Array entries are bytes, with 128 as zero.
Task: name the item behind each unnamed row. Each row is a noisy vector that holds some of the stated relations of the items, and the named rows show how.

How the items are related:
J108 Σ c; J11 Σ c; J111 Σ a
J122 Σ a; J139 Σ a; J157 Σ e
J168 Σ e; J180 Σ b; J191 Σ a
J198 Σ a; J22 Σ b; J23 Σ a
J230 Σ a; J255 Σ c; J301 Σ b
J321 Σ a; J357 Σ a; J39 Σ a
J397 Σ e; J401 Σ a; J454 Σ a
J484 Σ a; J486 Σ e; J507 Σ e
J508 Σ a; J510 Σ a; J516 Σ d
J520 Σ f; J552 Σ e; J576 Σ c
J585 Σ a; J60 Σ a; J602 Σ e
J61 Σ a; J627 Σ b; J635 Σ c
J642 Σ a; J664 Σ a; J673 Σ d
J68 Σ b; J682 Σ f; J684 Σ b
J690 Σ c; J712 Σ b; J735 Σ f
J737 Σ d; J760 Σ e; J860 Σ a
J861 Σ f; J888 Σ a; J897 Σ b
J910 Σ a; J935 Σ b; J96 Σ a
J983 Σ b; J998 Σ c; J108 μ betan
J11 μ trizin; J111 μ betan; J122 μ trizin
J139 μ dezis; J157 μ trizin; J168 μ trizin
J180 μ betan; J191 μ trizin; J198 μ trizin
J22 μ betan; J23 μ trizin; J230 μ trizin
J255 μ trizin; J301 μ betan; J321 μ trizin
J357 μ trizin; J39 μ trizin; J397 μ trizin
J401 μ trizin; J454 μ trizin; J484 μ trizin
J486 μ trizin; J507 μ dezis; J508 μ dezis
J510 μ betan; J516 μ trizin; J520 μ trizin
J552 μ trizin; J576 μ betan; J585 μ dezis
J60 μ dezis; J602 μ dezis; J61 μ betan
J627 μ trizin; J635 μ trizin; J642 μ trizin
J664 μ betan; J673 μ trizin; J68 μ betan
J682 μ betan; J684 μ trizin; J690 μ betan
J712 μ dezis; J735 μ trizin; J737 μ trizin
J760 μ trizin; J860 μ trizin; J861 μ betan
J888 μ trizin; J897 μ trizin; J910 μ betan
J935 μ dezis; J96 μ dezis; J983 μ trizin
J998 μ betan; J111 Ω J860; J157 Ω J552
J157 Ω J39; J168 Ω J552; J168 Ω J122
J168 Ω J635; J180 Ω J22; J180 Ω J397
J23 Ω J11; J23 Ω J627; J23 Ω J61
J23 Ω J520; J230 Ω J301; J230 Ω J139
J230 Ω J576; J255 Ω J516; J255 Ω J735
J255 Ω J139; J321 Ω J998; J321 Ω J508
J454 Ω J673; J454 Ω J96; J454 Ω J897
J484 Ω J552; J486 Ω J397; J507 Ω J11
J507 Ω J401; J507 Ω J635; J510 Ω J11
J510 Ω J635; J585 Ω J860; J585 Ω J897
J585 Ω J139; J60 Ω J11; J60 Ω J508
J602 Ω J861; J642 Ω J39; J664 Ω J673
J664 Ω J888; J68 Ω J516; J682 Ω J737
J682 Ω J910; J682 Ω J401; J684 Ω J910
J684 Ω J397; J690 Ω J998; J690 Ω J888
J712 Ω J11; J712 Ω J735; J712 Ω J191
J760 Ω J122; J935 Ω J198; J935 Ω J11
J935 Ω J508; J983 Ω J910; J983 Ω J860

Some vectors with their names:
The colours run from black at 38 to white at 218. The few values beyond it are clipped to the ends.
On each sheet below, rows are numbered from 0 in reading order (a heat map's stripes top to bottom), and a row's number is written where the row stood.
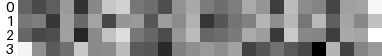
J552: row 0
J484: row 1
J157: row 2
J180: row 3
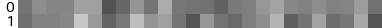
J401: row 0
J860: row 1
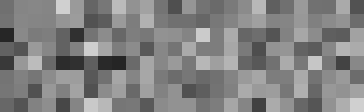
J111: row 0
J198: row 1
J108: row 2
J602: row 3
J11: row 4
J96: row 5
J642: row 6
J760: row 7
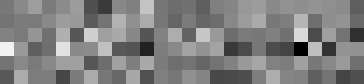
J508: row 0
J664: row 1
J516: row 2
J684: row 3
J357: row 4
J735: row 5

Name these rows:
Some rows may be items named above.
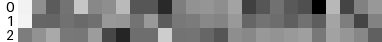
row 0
J180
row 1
J627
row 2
J23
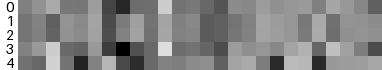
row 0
J23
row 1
J122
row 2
J122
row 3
J60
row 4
J507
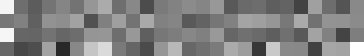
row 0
J22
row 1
J122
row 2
J627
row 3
J157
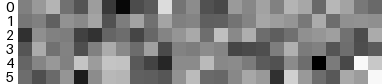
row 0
J510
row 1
J122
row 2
J635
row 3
J861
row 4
J486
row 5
J168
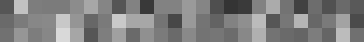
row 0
J682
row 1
J585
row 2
J910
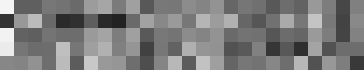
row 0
J301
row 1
J11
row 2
J301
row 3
J983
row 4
J737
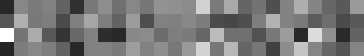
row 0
J576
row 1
J520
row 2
J935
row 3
J255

